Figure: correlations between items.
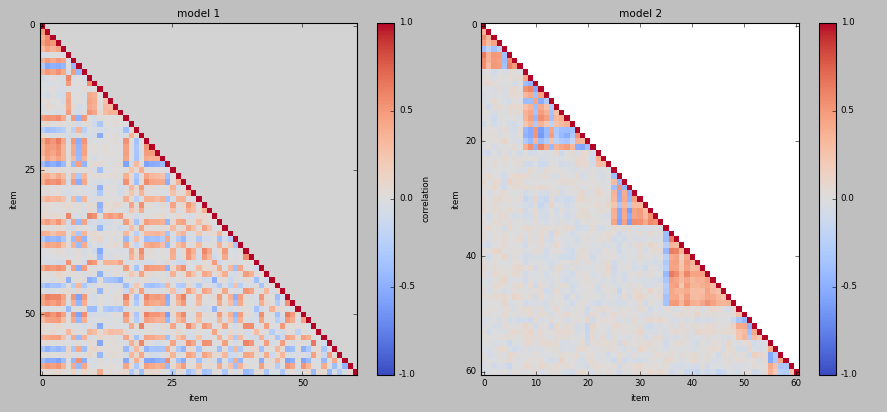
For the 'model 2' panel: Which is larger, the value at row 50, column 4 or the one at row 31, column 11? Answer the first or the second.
the first
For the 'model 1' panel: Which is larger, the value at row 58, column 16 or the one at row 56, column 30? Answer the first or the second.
the second
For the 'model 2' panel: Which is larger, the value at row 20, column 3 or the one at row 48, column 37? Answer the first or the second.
the second
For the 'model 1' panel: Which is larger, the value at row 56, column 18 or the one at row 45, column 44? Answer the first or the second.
the first
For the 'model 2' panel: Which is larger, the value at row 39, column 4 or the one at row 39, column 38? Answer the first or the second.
the second
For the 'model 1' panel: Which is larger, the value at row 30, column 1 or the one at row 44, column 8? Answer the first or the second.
the first
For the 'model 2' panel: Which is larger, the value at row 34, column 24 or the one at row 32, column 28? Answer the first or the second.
the first
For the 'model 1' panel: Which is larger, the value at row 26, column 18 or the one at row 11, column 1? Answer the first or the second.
the second
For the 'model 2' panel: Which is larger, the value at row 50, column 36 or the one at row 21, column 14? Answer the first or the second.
the second
